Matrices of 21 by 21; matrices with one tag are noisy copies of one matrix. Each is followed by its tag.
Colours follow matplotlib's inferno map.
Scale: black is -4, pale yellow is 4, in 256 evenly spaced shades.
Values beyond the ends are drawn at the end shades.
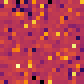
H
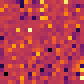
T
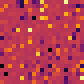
T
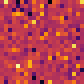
H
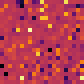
T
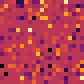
T
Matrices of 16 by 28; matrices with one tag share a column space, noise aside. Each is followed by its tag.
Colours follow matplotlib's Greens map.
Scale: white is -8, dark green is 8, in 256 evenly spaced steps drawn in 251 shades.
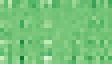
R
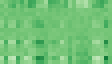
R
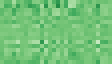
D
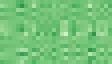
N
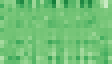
R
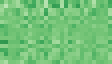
D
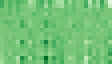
R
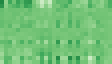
R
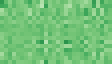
D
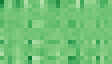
R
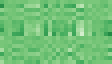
N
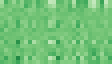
R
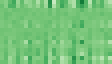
R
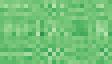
N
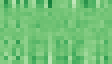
R
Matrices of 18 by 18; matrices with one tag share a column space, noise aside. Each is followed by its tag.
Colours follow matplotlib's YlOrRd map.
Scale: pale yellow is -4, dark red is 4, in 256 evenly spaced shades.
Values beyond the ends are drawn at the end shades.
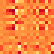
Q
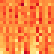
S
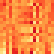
S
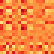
Q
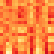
S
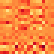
Q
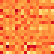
Q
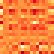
Q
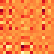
Q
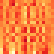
S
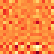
Q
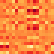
Q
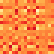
Q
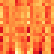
S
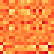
Q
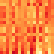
S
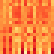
S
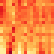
S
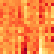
S
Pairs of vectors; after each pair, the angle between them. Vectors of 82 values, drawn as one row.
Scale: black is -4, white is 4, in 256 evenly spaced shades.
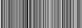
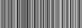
partly aligned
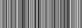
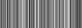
nearly opposite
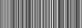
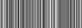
partly aligned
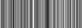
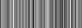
nearly opposite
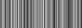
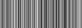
orthogonal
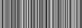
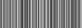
nearly opposite
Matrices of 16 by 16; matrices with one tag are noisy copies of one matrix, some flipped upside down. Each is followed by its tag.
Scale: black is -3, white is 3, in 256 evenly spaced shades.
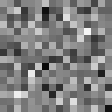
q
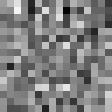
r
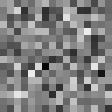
q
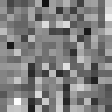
r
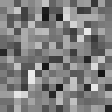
q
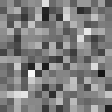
q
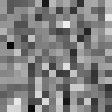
r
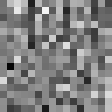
r
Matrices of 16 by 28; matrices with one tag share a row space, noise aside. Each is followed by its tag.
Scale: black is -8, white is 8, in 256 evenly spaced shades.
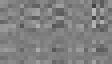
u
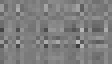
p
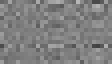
p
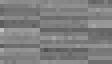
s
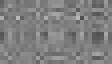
p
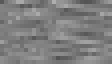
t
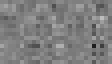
u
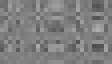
p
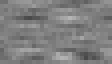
t
